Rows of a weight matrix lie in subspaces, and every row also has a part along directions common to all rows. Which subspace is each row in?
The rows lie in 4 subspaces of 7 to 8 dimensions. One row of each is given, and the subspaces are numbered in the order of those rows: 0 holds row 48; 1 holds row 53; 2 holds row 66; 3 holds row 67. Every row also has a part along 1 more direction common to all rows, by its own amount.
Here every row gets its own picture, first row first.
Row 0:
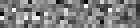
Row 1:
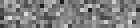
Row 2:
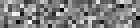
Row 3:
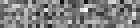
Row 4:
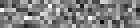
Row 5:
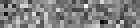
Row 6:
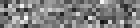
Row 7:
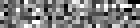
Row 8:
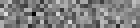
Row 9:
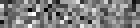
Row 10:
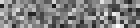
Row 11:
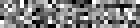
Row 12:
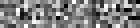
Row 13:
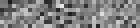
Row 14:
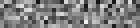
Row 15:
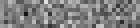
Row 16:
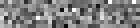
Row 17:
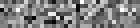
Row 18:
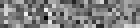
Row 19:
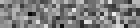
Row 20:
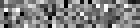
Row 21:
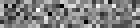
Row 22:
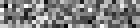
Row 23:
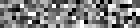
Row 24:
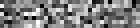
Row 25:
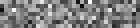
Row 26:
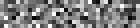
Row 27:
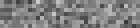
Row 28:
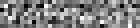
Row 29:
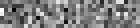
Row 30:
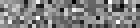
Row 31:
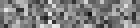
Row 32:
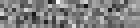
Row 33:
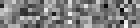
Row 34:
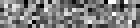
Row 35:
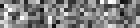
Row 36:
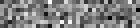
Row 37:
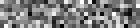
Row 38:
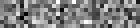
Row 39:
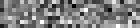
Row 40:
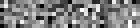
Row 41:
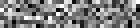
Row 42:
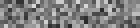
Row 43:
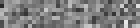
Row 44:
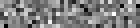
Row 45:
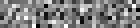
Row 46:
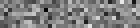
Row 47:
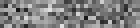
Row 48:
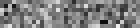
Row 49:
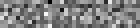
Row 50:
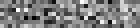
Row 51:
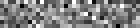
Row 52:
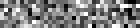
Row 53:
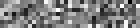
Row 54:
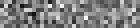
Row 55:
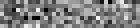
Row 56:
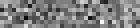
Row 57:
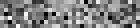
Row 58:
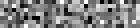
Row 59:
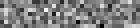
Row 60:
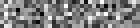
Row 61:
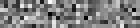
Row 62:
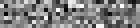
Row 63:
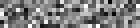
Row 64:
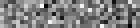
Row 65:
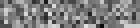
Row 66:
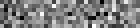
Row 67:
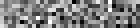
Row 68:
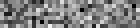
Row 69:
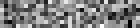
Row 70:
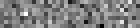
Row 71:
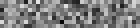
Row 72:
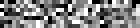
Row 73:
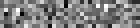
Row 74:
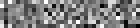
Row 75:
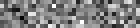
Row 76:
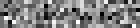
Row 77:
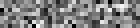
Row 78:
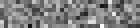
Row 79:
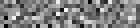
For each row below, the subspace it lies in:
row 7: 2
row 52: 2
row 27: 1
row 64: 3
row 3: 3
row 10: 2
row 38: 2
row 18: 1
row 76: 3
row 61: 0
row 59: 1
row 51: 0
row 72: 3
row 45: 3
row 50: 0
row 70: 1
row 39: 3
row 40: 3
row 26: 2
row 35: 2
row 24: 3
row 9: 0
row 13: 1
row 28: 3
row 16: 3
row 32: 0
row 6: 0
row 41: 3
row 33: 1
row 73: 2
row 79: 2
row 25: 0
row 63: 1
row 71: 0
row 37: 2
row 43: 1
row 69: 3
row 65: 1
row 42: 1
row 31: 1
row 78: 1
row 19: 2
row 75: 2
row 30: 3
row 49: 3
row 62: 1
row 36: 3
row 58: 0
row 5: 0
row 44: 1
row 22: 3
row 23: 2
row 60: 2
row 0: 0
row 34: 3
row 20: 2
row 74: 1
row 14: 1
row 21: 1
